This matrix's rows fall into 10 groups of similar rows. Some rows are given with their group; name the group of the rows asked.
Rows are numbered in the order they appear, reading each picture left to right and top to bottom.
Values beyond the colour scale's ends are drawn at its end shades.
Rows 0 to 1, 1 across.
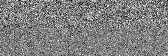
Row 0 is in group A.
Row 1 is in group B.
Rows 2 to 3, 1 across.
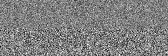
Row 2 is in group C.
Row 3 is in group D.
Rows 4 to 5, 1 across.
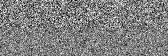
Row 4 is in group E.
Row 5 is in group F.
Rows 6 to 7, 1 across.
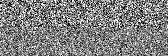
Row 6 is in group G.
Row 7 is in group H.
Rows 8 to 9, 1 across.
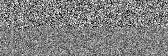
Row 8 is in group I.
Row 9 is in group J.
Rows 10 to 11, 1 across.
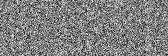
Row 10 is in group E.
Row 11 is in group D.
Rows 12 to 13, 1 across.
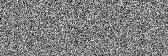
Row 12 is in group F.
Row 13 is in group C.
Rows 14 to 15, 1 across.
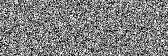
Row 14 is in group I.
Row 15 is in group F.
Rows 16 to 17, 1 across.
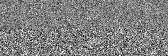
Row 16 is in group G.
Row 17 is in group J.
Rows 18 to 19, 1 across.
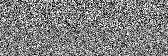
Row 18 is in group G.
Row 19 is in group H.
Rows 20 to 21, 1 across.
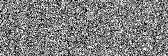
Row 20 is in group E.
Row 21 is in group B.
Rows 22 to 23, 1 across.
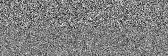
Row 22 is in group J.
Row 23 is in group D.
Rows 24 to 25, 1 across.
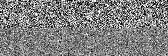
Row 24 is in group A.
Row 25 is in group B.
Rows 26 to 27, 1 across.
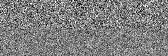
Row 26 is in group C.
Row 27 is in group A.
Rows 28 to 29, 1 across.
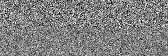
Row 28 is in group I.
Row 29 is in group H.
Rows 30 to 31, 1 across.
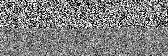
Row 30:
H
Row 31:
C
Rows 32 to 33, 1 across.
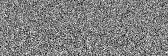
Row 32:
I
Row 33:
D
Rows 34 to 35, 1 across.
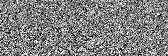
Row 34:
E
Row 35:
J
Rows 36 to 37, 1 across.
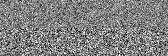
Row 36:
J
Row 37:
G
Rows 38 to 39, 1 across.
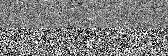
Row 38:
B
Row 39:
A
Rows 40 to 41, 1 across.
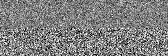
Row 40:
F
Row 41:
I
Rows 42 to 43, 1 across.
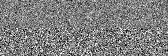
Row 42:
A
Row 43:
F
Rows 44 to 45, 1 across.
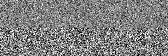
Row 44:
H
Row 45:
C
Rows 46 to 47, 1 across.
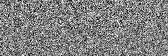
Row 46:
J
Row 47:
E
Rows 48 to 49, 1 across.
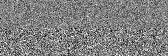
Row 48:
D
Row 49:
B
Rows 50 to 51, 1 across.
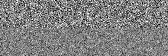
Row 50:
D
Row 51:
E
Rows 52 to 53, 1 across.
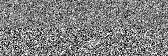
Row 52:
I
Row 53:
J
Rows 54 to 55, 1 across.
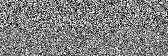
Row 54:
H
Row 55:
G
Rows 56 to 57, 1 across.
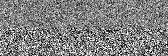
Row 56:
I
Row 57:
H
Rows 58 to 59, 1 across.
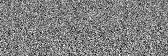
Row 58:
J
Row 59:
H
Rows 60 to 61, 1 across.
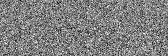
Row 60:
G
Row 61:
A
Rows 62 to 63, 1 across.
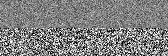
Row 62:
J
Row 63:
I
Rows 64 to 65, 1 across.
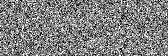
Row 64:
H
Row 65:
J
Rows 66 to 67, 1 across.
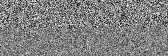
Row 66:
H
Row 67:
D
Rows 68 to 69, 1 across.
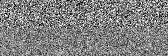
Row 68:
I
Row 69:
D
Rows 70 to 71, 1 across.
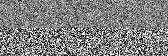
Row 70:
J
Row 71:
G
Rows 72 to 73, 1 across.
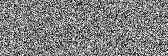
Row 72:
I
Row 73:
I
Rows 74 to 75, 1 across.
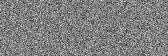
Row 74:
F
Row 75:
F
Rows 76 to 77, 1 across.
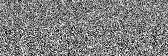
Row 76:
J
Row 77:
B
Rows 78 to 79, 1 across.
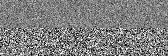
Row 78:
H
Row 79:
F
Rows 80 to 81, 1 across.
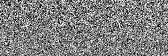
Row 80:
J
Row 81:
I
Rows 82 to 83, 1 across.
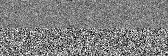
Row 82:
A
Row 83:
D
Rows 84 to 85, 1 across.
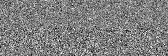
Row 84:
B
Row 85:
F
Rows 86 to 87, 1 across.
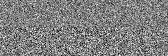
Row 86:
H
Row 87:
G
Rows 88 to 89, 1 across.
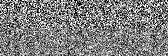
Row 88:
C
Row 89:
B
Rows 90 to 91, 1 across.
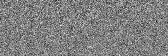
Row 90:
F
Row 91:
B
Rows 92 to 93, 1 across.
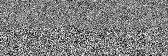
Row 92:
A
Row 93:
C
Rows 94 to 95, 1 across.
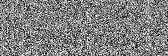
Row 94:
D
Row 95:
D
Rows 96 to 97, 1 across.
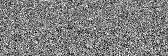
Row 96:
B
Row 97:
A
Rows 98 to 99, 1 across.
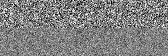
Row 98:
I
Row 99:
C
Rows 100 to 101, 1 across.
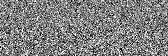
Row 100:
H
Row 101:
J
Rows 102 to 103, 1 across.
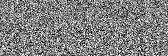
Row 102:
D
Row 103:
G
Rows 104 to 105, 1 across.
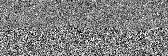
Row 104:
A
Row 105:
C
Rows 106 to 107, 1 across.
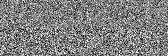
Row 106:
D
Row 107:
G
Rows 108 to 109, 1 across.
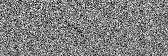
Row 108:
G
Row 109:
C
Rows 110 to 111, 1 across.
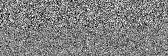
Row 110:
E
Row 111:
D
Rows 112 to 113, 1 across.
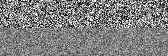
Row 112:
A
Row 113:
G
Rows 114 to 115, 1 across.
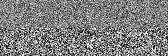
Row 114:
D
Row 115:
A
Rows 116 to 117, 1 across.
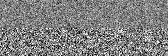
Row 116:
G
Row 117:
E
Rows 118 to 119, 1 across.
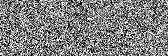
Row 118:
B
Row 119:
F
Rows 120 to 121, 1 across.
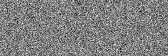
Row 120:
C
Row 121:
H
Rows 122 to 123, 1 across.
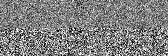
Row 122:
C
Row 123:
B
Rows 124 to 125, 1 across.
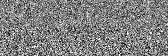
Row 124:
D
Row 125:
H
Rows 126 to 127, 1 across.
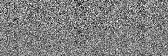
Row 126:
C
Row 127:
C
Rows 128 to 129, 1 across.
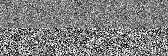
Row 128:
C
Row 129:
A
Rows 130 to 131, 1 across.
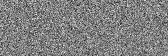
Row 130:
H
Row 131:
E
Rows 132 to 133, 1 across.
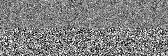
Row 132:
B
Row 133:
I
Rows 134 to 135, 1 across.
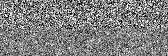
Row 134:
I
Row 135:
A
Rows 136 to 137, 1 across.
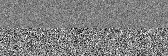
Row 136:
I
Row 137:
C
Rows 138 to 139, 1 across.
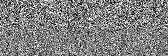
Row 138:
B
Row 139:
H
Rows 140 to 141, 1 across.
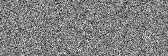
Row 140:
F
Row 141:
G
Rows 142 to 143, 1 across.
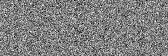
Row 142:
I
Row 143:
C
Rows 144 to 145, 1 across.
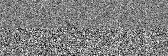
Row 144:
G
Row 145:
G
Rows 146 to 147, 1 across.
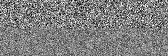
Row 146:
C
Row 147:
A
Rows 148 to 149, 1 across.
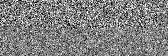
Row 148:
G
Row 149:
E
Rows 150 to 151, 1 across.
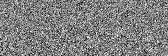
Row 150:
I
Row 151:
E
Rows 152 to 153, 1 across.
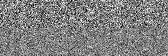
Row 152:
E
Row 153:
B
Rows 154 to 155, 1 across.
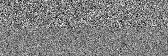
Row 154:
J
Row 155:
H
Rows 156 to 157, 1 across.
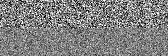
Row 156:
G
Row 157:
C
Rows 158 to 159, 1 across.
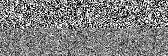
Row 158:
D
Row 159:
B
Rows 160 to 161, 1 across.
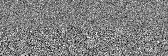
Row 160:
F
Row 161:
E
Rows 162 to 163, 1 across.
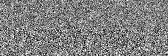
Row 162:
J
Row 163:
D
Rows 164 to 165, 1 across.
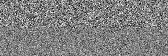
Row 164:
J
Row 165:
H
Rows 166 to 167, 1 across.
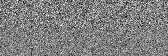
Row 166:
F
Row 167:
F
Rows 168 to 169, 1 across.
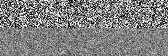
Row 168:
B
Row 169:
J
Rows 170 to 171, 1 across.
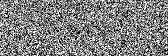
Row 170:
I
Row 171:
H
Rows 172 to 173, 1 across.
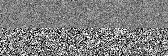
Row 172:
E
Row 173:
E
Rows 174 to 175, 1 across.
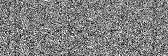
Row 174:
B
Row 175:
B
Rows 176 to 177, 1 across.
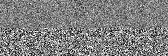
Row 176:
C
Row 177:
B
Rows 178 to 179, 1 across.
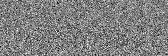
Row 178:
G
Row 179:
D
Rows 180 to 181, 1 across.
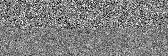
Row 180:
G
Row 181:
A
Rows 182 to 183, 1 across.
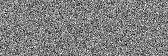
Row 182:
I
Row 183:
F
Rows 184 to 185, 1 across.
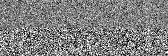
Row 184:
G
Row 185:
D
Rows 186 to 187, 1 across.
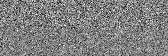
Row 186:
G
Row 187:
E
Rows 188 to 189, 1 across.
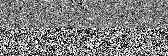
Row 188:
B
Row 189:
A
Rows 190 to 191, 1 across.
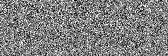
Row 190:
C
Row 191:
D
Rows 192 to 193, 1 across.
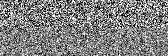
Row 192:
I
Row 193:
G
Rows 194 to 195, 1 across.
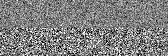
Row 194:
F
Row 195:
G
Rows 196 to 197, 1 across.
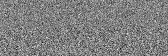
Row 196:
I
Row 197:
H
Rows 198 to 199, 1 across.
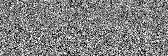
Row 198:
B
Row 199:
G
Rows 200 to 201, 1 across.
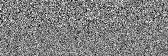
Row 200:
E
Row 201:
H
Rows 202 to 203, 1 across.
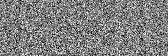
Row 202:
G
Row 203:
G
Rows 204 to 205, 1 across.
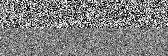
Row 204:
D
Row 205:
F
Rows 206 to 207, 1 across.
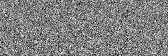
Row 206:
I
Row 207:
J
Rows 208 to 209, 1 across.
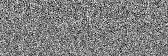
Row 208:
D
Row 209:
H
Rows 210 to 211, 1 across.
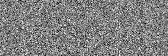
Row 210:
G
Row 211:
G
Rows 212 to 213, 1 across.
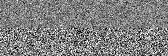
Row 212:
F
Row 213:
C
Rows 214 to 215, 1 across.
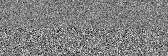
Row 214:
F
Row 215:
G
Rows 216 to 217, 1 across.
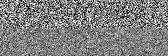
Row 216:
D
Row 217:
E
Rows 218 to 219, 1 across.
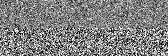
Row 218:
B
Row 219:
I
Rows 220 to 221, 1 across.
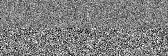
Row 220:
D
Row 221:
A
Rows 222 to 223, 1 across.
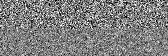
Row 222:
F
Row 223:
E
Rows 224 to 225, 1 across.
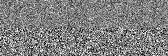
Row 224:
B
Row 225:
F
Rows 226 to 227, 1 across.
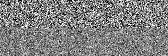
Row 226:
J
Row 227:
B
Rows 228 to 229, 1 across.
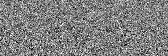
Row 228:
J
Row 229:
F
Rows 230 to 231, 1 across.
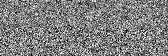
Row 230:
A
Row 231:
F
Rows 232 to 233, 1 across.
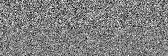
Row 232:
J
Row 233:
E
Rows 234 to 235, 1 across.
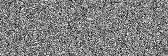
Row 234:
B
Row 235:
H
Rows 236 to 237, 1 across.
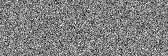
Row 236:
F
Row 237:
I
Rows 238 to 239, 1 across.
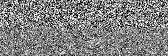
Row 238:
I
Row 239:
J
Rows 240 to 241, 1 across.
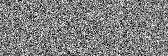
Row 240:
J
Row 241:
G
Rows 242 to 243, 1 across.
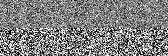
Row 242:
C
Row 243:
B
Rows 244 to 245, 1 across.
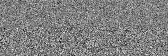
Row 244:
G
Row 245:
F
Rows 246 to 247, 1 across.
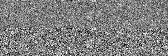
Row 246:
A
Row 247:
A
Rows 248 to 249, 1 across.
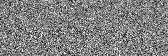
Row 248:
B
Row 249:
G
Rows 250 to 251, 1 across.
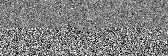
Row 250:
B
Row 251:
H
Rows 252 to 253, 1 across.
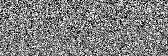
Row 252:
F
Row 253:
H
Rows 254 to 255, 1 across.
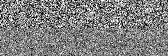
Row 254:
E
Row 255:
F
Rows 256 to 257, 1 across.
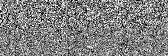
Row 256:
E
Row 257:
B
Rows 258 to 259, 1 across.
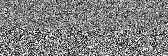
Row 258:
I
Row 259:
B
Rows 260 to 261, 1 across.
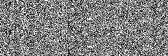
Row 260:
B
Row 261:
B
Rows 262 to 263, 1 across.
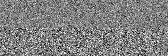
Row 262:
H
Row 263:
G
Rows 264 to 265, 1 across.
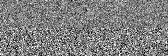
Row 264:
E
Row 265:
H
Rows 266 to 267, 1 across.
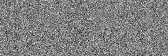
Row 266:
B
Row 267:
C
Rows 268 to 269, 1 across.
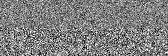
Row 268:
F
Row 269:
D
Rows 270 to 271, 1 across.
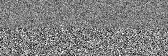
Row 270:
F
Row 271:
J
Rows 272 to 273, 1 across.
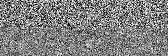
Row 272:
G
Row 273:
A
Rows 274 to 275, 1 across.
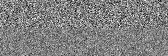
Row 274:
H
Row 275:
E
